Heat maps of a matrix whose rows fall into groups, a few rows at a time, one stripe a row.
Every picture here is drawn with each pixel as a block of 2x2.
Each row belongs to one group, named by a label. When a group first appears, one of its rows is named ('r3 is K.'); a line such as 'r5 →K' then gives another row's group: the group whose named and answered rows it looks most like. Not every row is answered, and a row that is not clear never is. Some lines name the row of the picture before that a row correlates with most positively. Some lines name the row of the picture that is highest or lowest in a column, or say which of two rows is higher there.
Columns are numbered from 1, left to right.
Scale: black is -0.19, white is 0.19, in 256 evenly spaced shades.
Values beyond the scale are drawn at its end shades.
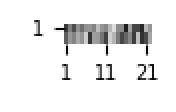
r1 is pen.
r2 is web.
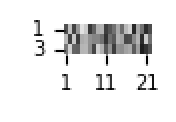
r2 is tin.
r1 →web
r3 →web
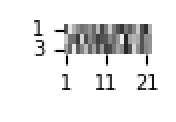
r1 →web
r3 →tin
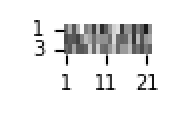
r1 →web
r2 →pen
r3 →pen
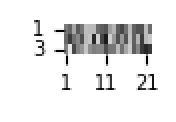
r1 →pen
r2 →pen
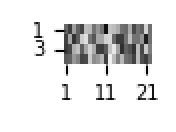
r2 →web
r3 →pen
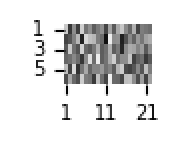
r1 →tin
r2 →pen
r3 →web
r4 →pen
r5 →tin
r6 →web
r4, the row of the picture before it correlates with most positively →4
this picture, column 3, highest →5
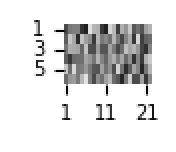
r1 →pen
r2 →web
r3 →web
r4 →pen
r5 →tin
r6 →web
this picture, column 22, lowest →2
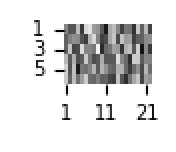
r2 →pen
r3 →web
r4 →tin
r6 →tin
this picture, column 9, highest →3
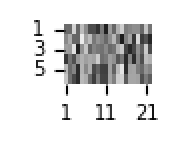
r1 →tin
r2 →web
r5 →tin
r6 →tin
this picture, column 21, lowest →2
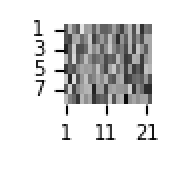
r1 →web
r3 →pen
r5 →pen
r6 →tin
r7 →web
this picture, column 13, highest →5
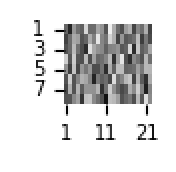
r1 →pen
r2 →pen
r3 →pen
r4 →tin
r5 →tin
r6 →web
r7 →web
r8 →pen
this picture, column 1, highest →4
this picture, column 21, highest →8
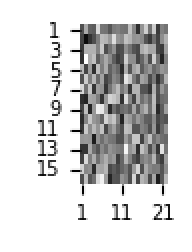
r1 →web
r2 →pen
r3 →web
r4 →web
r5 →tin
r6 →web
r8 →pen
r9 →web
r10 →pen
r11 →web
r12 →tin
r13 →pen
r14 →web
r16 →web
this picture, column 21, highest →13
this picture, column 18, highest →12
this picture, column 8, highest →8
